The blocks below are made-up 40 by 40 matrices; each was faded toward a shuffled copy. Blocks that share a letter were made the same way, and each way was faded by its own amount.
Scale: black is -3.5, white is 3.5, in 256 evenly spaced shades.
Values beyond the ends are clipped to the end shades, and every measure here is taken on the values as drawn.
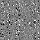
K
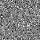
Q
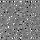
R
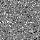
Q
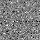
Q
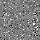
K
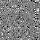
K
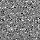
Q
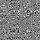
R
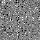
K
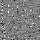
K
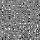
K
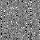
K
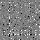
R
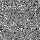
Q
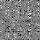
K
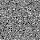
Q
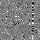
R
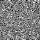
Q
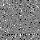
R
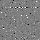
R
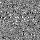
Q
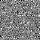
Q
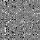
K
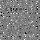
R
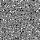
Q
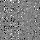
K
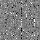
K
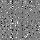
R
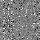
K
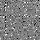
R
